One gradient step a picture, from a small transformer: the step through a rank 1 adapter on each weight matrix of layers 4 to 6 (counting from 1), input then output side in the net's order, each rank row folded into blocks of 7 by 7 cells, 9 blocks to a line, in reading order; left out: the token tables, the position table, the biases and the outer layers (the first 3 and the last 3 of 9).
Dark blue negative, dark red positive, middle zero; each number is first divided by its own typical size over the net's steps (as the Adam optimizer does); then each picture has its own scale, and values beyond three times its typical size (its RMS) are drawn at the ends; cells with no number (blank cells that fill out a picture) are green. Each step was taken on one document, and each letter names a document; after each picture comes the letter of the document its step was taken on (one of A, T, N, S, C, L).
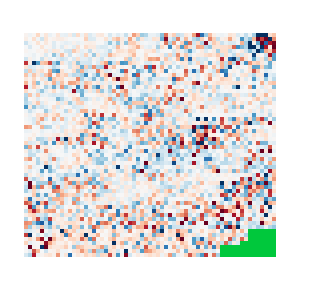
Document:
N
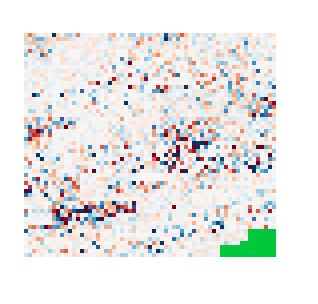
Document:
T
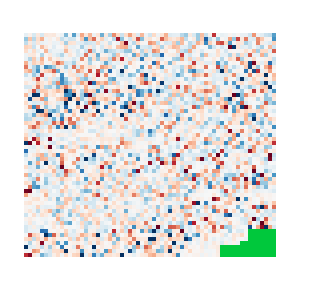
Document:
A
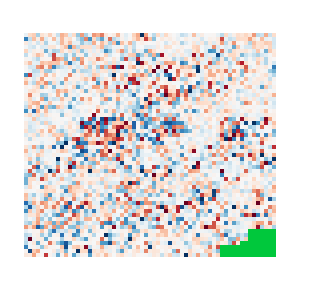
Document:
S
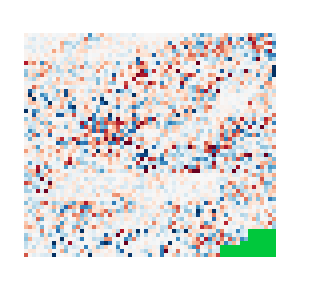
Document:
S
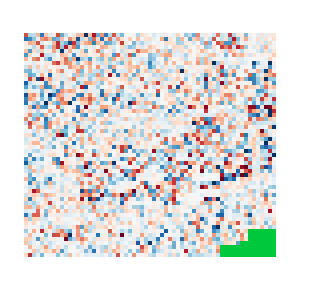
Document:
N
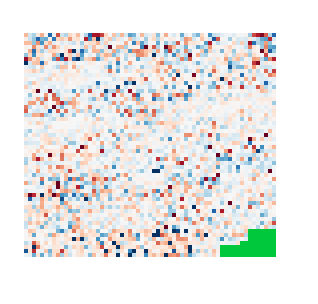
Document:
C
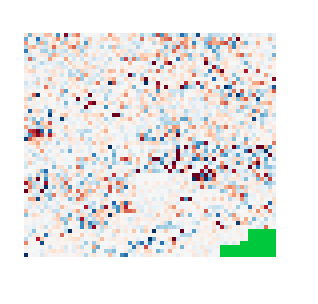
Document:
T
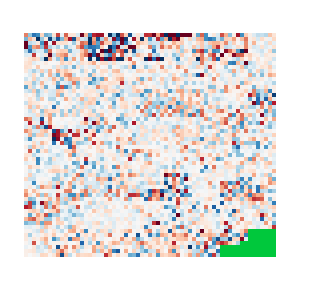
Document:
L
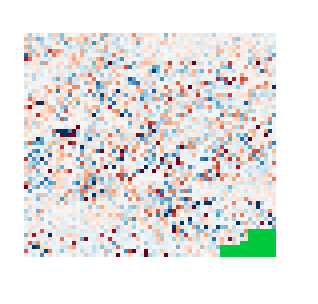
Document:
C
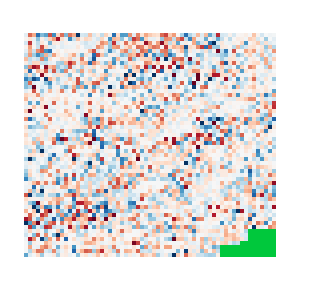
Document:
N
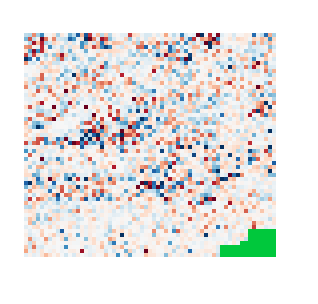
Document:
C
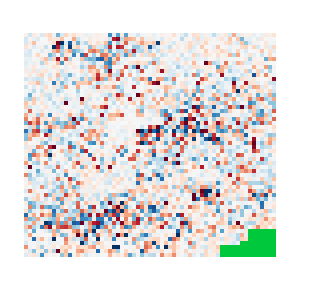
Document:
N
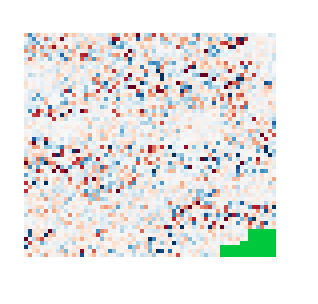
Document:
A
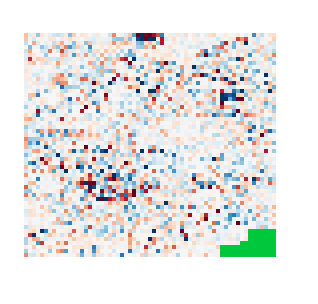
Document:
A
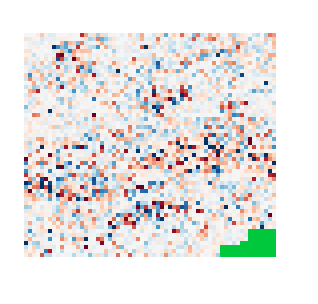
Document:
C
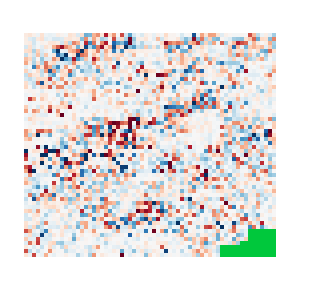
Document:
S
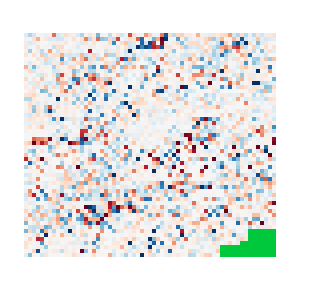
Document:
T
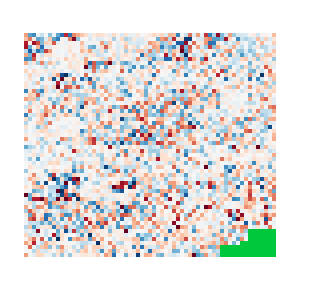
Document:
L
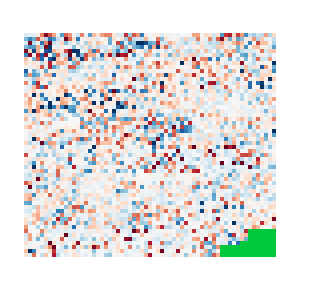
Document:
S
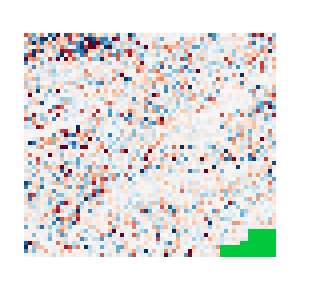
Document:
C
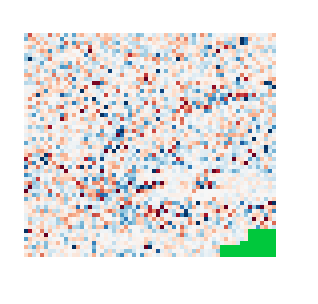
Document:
A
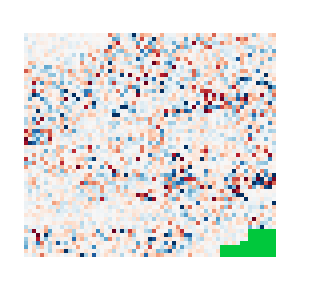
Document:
A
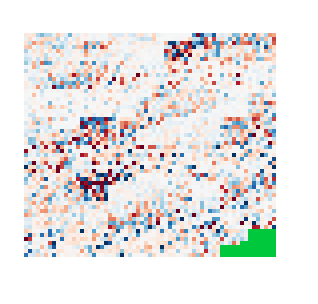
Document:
S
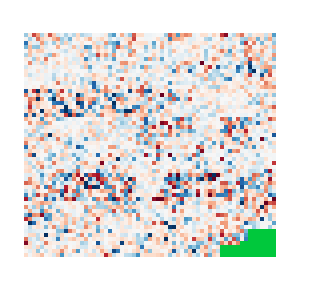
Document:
L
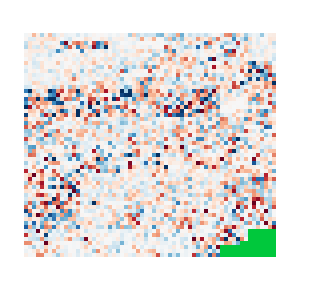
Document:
L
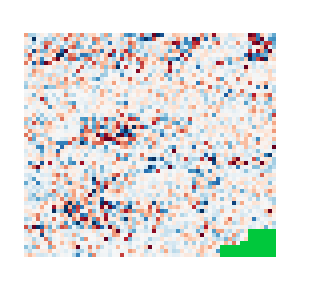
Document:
S
